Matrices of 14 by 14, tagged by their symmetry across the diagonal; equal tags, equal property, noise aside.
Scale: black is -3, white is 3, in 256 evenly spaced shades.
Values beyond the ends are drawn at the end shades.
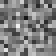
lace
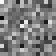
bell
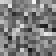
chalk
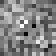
bell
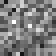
chalk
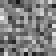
lace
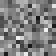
lace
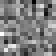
lace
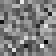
lace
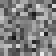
chalk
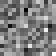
bell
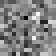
chalk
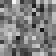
chalk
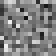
lace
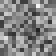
bell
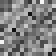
bell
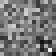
bell
